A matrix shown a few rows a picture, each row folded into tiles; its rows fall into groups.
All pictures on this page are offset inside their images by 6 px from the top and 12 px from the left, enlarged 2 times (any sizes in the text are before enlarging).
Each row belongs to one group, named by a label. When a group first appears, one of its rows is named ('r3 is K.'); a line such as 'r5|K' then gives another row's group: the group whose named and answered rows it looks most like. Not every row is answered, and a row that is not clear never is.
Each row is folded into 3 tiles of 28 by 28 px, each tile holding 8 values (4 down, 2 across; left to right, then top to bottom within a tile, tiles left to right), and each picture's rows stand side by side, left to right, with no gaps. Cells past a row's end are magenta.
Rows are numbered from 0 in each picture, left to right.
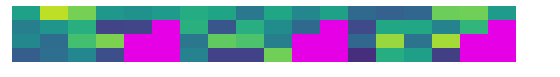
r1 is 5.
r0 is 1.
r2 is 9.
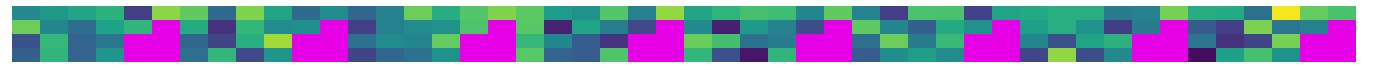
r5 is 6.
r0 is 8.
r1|1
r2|9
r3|5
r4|5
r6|1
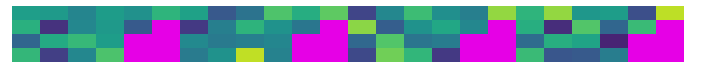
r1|9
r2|8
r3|5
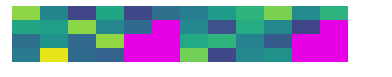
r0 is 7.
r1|5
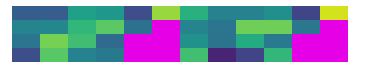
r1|5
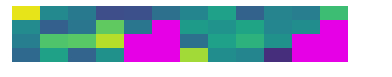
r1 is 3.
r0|7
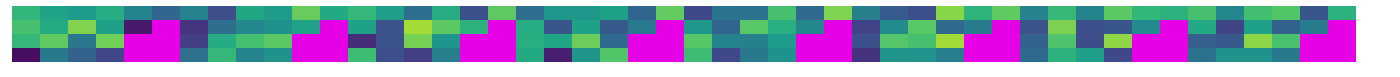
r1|9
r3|5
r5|9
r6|9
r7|1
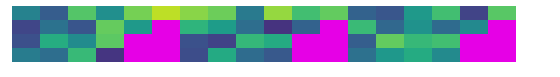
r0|9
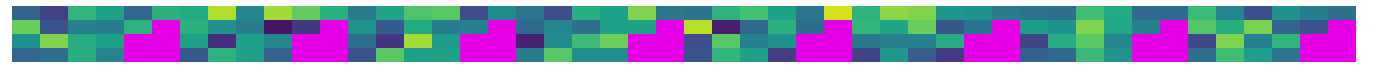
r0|6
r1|1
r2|1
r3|9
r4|8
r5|1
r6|6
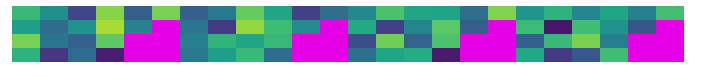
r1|6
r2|8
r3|5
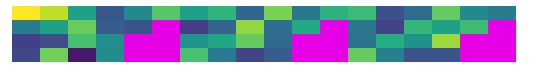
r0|1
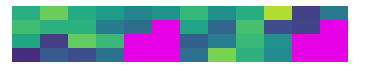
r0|1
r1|1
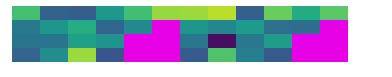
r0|9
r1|1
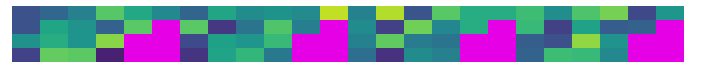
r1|8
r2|5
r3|1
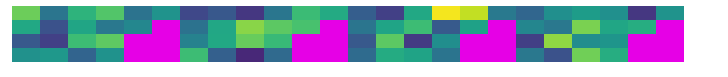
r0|1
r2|9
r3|6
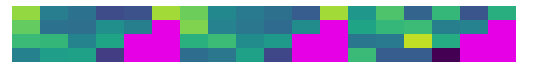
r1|8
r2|3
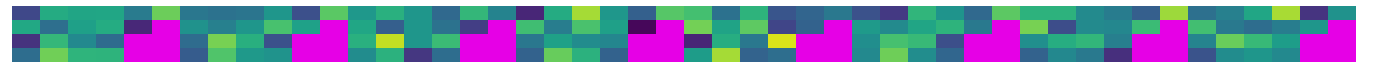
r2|7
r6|8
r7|6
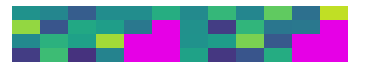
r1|5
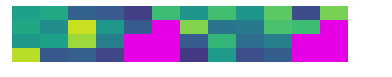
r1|8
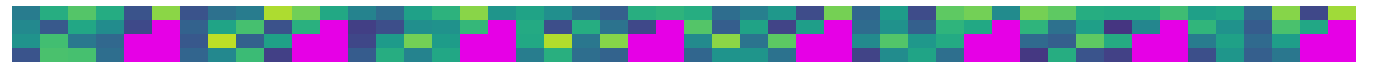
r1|9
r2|9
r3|7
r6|1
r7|8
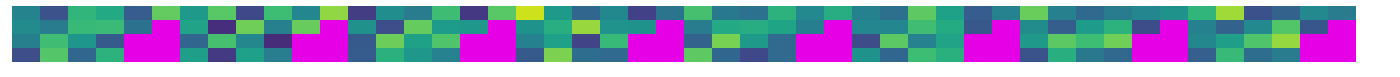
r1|5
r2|6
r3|7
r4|3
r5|6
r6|7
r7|7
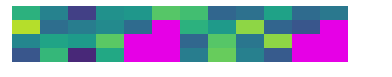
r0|7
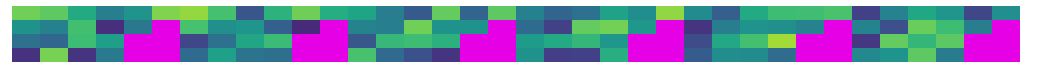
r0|1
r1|1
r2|3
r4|9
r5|6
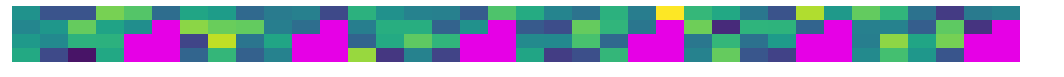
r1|7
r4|7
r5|7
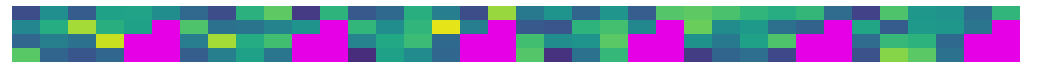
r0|3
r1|6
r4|1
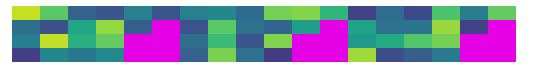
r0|7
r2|3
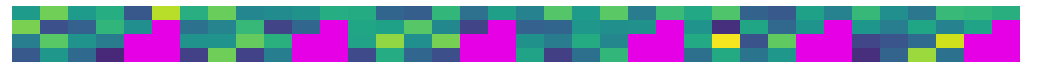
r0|8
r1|1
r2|7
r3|5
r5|9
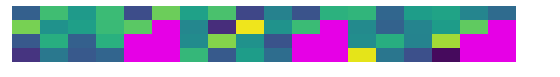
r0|8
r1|5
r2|3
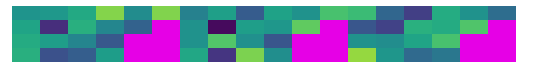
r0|5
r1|5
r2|3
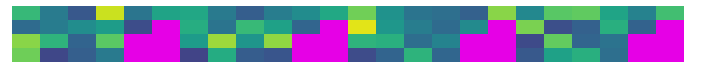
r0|3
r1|7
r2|8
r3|8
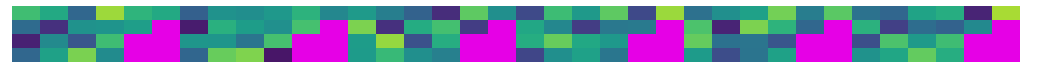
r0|9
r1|9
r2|7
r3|8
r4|5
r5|6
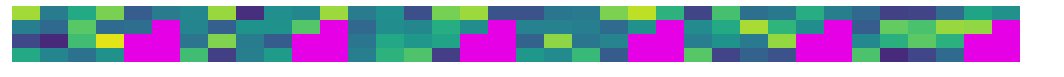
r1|5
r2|9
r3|9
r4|3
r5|3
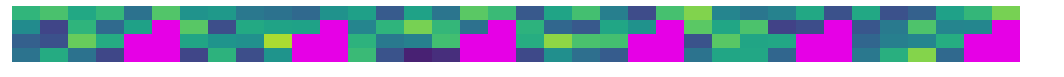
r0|1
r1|7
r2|3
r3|8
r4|7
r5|9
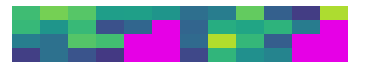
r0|1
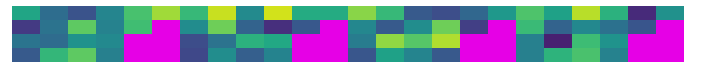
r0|9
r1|1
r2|7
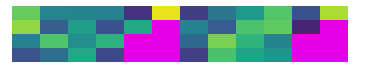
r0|8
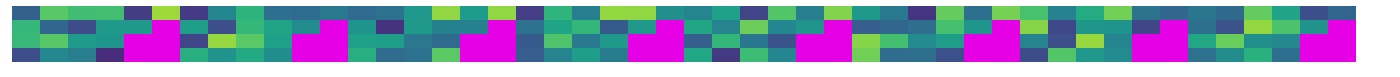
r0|8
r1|6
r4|5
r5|3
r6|1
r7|6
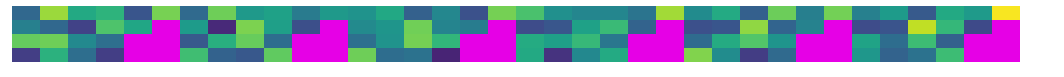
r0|8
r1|5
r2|3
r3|5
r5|5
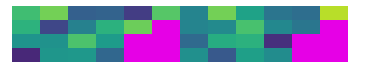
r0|8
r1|5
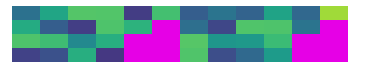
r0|8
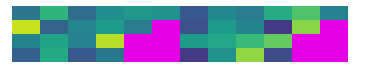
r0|7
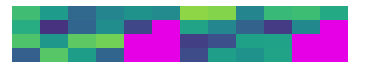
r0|7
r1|1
